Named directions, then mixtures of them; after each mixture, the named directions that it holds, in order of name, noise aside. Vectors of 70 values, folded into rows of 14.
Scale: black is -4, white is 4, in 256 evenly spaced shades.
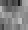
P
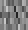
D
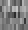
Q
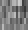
P, Q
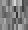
D, P, Q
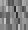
D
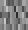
D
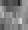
P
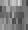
P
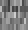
Q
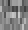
Q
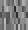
D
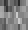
D, P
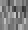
D, Q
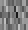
D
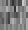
D, P, Q
